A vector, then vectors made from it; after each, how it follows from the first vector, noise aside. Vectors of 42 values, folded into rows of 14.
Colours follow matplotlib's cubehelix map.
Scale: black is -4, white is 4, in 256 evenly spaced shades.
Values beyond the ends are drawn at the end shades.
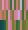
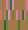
partly zeroed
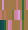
partly zeroed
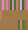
partly zeroed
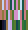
scaled up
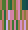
reversed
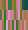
reversed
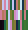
scaled up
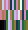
scaled up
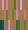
partly zeroed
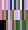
scaled up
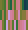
reversed
